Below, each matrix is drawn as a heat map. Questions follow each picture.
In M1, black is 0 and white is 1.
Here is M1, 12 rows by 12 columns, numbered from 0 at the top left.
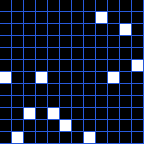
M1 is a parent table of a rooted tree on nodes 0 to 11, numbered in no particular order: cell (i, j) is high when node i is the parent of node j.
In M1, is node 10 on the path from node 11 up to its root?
yes
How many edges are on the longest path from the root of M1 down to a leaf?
7
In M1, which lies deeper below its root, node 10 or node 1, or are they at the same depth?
node 1
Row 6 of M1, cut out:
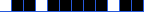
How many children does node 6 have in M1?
3
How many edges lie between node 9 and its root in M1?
1
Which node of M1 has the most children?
6
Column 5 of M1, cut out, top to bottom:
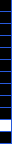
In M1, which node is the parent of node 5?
10
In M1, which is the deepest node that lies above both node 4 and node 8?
9
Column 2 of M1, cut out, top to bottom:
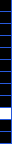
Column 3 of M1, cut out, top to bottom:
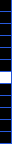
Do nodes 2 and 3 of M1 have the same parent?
no
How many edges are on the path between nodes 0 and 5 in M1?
5
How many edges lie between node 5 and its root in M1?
4
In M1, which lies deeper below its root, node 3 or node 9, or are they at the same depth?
the same depth
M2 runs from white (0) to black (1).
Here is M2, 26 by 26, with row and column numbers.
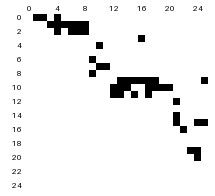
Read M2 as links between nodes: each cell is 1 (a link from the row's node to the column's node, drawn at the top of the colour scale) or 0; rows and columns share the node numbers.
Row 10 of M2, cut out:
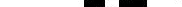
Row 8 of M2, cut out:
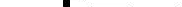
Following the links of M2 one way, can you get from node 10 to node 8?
no
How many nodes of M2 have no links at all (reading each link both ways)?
0
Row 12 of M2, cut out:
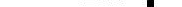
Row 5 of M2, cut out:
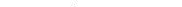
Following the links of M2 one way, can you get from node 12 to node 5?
no
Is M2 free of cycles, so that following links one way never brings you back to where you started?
yes
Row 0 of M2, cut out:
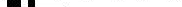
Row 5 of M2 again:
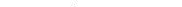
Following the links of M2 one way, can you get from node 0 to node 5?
yes
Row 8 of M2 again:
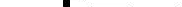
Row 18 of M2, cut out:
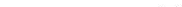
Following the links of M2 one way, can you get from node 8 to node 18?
yes
